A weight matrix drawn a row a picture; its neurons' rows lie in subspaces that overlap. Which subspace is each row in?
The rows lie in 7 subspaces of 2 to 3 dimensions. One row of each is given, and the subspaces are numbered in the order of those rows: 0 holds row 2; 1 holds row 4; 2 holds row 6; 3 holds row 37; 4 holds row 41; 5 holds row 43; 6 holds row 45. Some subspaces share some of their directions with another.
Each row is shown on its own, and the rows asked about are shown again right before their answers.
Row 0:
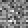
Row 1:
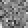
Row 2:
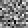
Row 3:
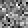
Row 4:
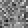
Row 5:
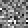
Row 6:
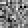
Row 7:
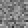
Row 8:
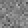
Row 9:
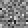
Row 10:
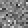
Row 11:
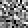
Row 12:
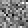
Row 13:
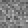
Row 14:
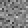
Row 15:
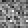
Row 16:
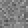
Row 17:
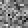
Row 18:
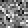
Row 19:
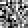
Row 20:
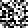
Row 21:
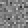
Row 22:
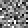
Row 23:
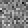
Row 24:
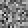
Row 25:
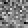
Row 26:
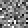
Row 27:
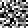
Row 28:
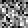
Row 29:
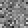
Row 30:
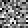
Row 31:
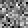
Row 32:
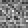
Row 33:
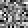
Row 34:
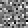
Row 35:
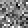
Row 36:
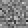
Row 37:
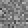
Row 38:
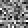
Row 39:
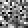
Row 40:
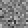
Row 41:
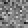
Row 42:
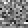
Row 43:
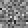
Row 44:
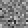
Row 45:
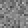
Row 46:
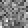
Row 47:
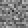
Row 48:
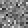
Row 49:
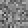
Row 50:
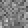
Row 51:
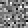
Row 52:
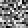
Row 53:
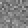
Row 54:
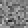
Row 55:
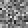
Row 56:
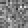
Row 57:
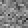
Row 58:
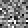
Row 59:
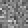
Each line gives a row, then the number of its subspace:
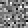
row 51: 2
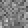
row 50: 1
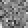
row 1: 1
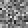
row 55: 5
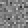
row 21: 2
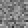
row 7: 3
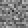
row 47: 0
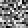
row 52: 0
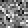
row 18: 0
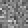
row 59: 2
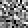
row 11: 4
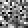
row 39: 4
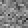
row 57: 5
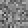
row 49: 3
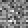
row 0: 6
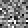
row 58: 3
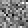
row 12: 6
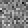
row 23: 3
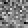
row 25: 4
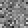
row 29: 0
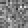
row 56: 2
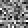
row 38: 3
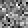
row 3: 0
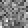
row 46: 1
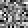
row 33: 3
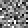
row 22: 0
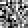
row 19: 2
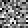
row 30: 4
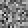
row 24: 3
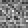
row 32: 0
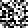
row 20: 6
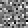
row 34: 2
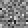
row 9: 5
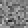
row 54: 3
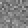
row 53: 4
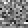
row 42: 4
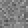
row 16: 1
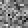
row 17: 5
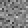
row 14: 4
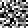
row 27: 4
